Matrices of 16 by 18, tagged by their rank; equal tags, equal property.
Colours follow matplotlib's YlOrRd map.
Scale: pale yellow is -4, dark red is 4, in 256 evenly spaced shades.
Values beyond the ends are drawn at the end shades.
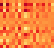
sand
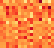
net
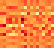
net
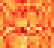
net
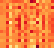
net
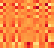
sand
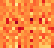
net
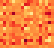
net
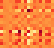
sand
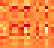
sand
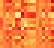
net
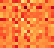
net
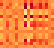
sand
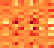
sand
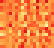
net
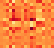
sand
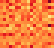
net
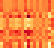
sand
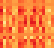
sand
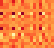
sand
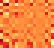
sand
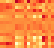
sand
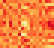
net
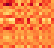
sand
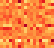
net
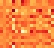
net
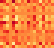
sand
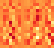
sand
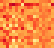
net
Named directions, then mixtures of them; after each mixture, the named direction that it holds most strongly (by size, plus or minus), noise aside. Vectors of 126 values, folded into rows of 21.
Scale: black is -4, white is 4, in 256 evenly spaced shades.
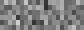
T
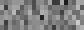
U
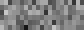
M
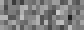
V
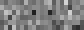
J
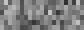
M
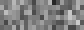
U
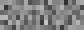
T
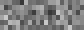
V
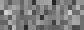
J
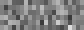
V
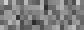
T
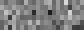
J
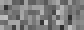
V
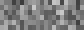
U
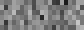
U
